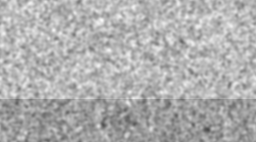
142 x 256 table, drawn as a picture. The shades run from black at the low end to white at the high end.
Average level on the scale: 70%. Seam: horizontal, 70% of the way down, the top part higher. Histogram: bell-shaped. Grain: blotchy.
